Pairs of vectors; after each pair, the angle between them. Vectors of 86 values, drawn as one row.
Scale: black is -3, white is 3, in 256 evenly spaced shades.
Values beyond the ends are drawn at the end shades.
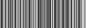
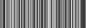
partly opposed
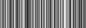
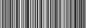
partly aligned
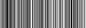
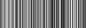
nearly opposite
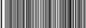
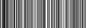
partly opposed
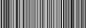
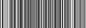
nearly opposite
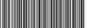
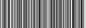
nearly parallel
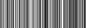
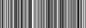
partly opposed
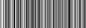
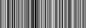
partly aligned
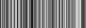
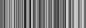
orthogonal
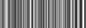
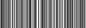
orthogonal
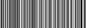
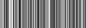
partly opposed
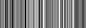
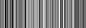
nearly parallel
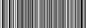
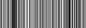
partly opposed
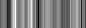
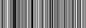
partly opposed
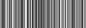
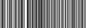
nearly parallel
